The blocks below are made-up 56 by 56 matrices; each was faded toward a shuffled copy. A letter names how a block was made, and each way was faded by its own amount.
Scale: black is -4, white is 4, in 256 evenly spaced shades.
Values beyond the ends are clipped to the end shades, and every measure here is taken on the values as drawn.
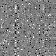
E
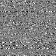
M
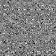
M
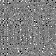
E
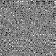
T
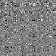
T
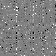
E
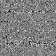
M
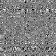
T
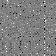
E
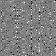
E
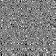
T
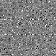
T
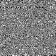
M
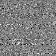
M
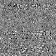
M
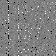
E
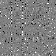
E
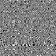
T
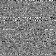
M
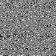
M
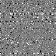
T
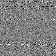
M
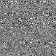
M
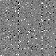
E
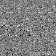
M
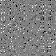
E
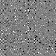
E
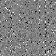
E
